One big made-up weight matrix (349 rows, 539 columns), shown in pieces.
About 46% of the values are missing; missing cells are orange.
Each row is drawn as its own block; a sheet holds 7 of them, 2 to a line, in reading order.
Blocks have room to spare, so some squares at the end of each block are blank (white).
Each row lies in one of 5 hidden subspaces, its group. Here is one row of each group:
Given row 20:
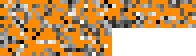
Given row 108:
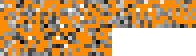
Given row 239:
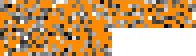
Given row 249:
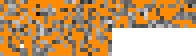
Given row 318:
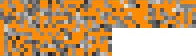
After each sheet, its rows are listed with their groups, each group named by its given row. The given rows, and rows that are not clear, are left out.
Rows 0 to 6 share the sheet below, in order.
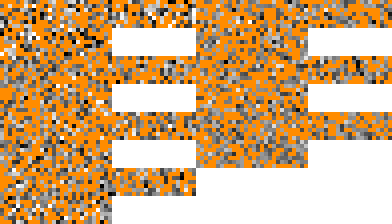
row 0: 108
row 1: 108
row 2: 318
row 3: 318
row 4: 20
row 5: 108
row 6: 318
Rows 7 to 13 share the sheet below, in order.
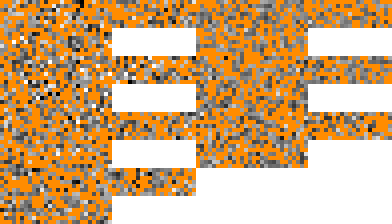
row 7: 20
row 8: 20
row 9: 318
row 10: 20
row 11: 249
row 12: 239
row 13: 108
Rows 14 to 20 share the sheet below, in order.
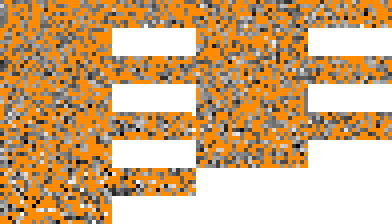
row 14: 108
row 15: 239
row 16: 108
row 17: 108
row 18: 20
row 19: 239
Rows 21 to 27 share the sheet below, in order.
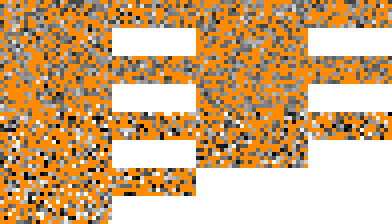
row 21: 20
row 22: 318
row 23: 318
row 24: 249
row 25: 318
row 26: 20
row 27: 108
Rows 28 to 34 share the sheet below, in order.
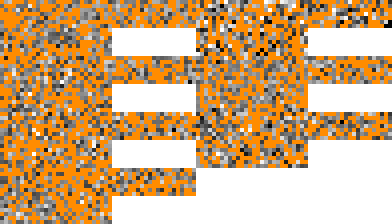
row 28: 318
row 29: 239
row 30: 20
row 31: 20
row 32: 318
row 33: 20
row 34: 239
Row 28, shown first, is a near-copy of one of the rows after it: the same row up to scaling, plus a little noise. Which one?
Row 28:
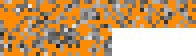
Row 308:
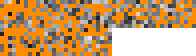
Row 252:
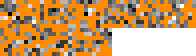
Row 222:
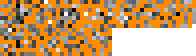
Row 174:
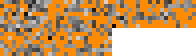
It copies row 308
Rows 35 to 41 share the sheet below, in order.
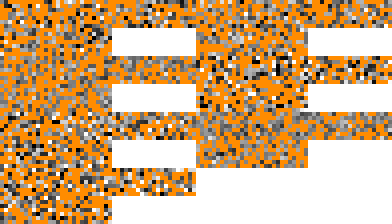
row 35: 239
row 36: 20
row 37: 318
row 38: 249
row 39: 249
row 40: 20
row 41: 318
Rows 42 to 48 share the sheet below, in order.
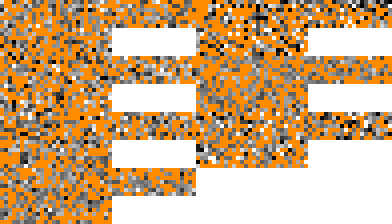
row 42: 318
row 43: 249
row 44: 239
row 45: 20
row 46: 239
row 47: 239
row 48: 318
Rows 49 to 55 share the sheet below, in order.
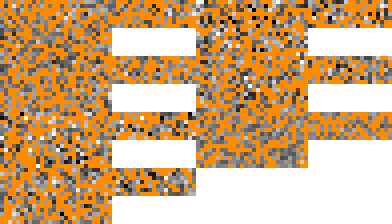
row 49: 239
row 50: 20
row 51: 239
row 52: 249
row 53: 108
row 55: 108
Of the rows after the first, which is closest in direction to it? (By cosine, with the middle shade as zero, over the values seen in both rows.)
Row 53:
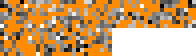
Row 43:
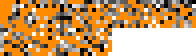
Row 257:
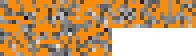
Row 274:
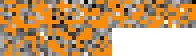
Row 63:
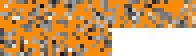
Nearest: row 257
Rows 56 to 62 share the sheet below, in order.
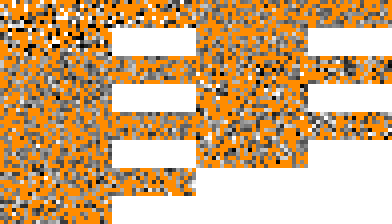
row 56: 108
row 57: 249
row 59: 108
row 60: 318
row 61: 20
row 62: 108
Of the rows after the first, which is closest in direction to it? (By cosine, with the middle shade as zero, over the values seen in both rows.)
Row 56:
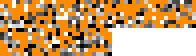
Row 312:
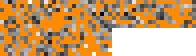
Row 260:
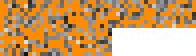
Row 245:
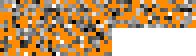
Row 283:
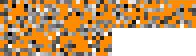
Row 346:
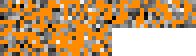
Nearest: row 312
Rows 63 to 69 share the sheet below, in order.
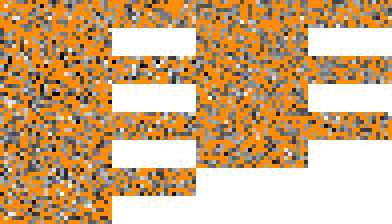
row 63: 108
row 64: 318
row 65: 249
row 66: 318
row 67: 249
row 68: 20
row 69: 20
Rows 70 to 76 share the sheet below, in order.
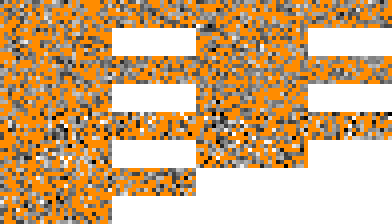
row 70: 20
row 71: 20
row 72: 249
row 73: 249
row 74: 108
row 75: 249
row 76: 108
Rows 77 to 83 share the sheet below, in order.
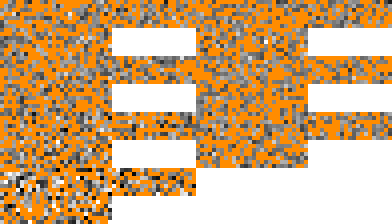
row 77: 20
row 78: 249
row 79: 108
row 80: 20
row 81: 108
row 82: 318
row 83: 249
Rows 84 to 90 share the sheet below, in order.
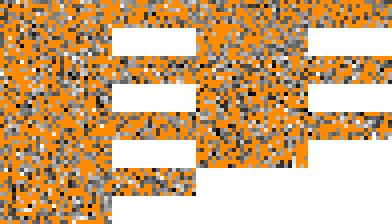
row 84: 249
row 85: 249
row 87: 249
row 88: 318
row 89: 318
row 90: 20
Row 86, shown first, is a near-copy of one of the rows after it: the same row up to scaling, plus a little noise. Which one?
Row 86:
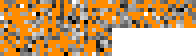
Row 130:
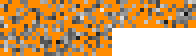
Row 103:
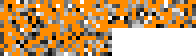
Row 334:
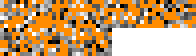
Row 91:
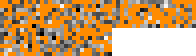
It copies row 334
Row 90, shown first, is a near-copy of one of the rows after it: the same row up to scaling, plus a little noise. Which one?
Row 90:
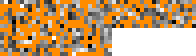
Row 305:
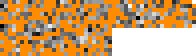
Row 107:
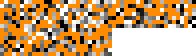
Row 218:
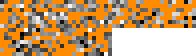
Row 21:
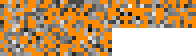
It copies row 107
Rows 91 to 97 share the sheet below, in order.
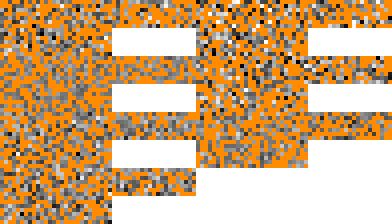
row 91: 249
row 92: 318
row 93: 108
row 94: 108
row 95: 318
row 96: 239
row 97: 249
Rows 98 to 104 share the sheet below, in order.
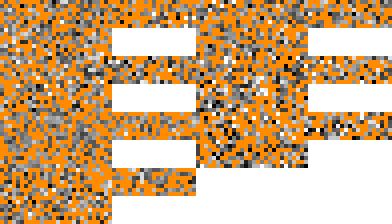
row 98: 20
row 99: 239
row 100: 318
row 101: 239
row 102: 239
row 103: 249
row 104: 108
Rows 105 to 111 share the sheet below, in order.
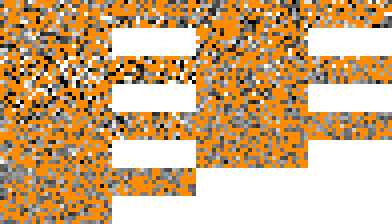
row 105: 318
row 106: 318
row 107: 20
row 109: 318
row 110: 249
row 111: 239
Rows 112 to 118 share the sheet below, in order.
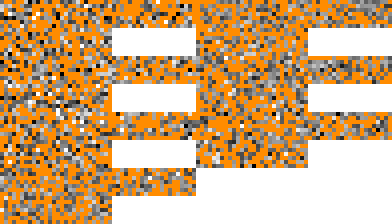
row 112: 318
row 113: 108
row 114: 108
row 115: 20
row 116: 249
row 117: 239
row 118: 239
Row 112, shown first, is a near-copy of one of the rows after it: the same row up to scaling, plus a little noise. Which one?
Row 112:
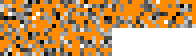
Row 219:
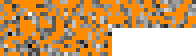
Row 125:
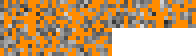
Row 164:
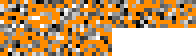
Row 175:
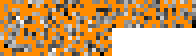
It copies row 164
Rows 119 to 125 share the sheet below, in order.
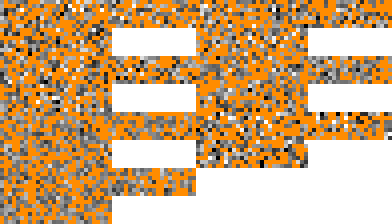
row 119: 249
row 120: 249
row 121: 108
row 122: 108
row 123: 239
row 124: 108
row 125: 318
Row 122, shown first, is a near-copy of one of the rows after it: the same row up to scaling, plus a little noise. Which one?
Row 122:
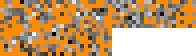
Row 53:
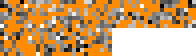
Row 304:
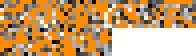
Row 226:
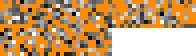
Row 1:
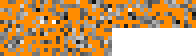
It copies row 226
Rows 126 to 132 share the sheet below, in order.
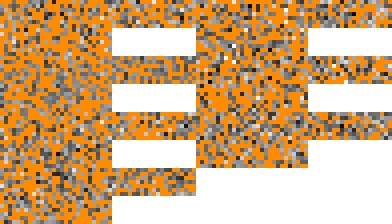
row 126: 20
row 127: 239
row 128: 239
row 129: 239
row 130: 249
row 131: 249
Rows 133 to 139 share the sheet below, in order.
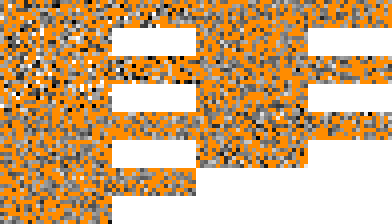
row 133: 249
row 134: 318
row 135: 318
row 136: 20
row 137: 108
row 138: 20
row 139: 249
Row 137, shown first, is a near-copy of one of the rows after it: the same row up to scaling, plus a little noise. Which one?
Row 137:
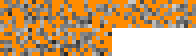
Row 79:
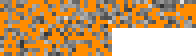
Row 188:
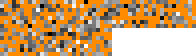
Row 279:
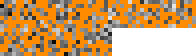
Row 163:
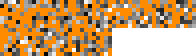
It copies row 279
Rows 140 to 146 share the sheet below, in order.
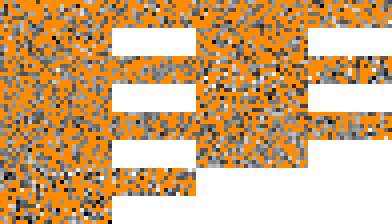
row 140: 249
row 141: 318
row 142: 318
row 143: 318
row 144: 108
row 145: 20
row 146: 249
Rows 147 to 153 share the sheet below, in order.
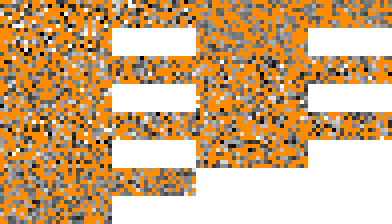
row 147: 239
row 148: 239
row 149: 239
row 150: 239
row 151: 318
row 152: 20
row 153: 20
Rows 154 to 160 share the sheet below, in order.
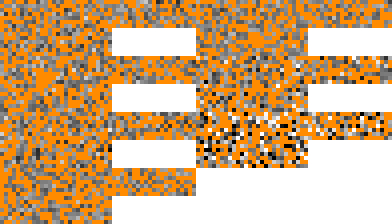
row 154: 318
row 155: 20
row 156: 108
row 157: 318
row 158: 239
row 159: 239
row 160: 20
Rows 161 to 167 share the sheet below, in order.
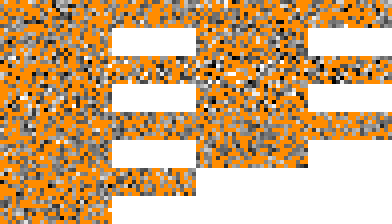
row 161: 20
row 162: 239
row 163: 108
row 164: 318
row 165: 318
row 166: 249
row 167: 239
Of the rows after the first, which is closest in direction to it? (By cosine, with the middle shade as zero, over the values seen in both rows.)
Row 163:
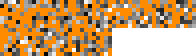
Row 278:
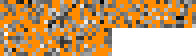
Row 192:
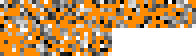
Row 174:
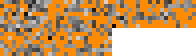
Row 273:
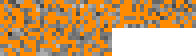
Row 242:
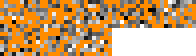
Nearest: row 192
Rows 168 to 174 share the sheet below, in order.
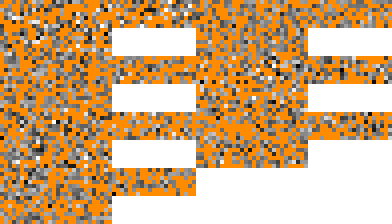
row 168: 108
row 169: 318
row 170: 108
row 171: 249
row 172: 20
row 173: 20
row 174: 318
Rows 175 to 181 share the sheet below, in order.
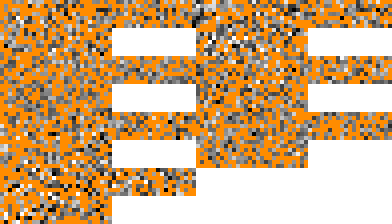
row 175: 318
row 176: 318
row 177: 249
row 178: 108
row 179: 239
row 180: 108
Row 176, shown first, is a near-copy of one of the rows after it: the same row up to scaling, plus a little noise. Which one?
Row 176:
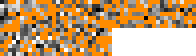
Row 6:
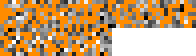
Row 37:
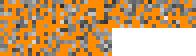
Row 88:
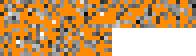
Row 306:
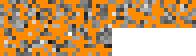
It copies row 6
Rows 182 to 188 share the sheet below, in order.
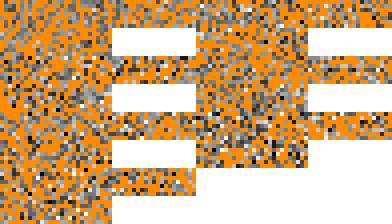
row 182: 318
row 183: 239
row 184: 239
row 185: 239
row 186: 20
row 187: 108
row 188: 108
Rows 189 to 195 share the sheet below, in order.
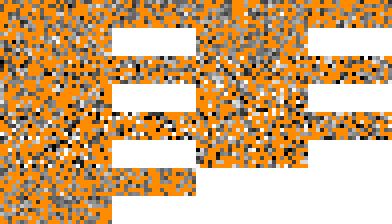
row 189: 249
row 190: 318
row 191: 108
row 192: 20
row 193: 20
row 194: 239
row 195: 20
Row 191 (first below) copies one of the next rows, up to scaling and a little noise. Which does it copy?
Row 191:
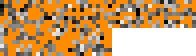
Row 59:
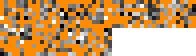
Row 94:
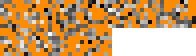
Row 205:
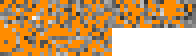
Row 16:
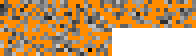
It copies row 16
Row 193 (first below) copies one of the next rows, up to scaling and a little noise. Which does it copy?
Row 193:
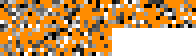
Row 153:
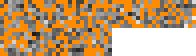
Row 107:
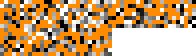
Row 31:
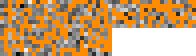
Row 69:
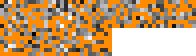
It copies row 31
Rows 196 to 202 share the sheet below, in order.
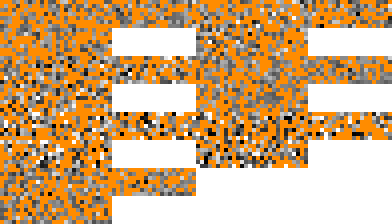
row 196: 20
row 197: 108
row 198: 108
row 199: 249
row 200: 318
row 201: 108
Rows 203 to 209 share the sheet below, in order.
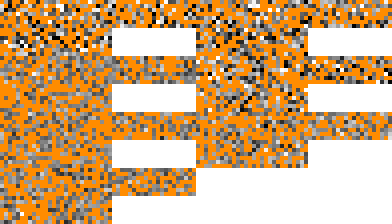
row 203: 249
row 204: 249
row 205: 108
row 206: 318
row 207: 20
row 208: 239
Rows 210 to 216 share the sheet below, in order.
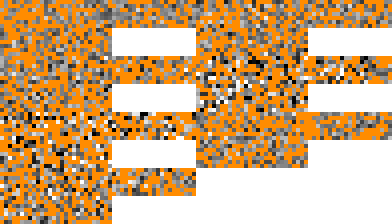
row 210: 108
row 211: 20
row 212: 108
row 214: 239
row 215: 108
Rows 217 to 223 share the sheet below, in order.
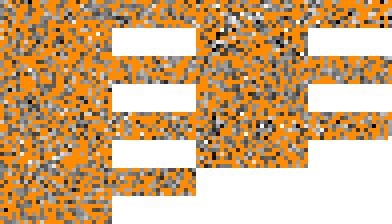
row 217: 239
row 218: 20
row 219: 318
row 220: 249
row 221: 108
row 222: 318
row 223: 318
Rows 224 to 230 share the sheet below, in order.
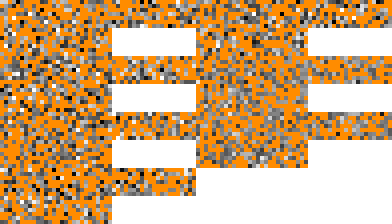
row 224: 318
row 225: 239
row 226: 108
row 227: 20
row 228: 318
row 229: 20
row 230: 20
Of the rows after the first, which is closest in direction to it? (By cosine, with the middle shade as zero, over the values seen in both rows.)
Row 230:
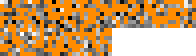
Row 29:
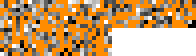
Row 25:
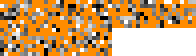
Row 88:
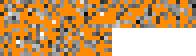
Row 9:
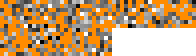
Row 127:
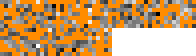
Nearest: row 9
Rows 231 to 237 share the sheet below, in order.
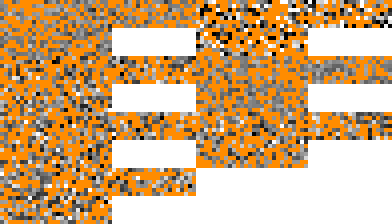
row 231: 318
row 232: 249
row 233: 249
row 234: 249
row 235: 318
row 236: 318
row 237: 108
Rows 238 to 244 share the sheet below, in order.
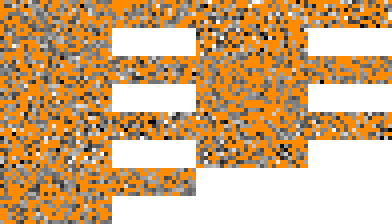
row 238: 239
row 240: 20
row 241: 108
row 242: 108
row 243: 20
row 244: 108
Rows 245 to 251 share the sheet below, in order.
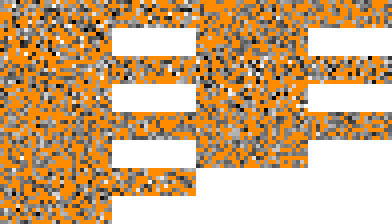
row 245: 239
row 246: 249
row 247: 239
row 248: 20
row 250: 108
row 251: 318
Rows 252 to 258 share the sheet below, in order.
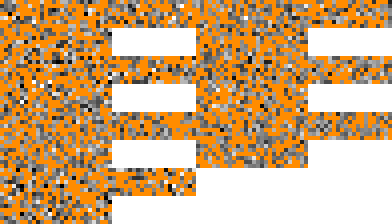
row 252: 318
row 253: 108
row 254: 249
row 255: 20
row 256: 249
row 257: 108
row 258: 318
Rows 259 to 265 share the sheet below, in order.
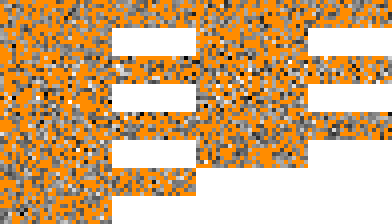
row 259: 239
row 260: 239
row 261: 20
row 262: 108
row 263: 318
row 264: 20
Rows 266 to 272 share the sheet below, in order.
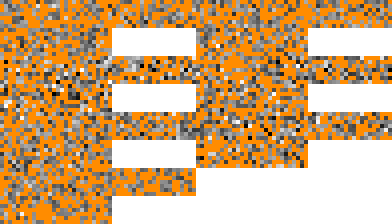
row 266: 239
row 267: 249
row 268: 249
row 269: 108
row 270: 20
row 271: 318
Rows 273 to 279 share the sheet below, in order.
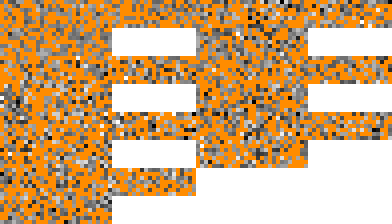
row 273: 108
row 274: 318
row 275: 239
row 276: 318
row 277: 20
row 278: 239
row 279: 108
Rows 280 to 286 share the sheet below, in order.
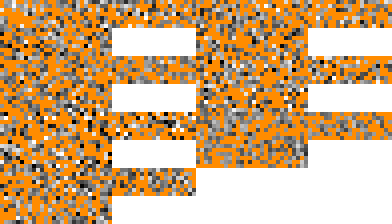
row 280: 108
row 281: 249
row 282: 318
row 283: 108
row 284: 239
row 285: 239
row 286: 249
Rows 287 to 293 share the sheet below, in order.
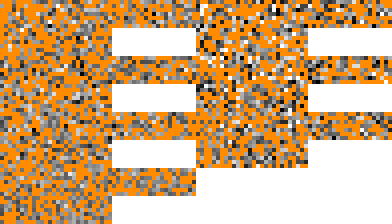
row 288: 249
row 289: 249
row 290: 20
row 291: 318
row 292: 318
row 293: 249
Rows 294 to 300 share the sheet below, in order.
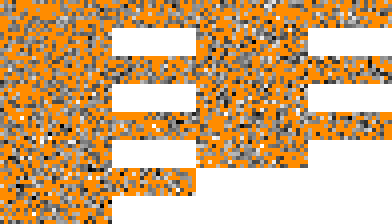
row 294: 108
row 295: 249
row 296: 108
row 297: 108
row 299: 239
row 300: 318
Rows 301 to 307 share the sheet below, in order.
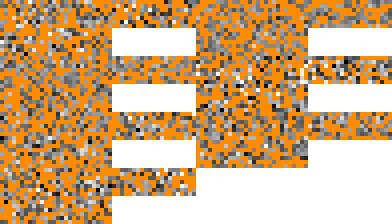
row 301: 239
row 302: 108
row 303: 249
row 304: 108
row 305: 20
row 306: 318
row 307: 239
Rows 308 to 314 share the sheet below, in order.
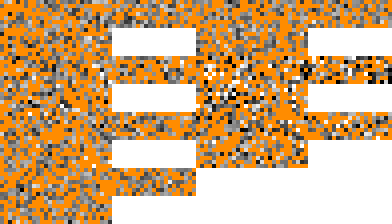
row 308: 318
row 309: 108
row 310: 318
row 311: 318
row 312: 20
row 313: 108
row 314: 318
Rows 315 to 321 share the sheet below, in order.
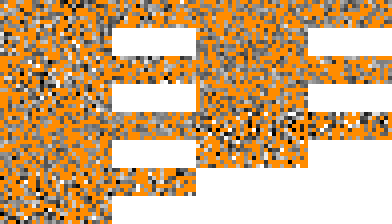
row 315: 239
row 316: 108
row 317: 318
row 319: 239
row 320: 108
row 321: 318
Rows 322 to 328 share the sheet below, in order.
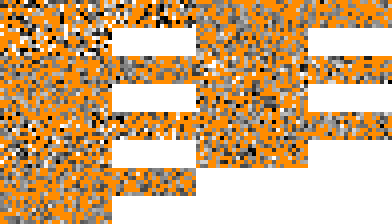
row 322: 318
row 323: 318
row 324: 108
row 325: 318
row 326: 318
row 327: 249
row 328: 318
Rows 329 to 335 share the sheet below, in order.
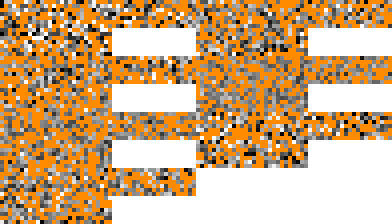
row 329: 20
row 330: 108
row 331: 318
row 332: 239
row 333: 108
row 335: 108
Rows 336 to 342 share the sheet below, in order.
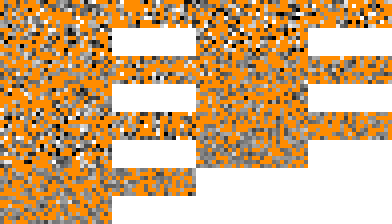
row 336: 318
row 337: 318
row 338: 108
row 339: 318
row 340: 249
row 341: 108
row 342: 318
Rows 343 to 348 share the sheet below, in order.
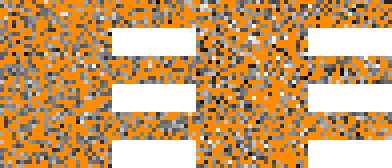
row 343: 318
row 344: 249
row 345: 108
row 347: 249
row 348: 108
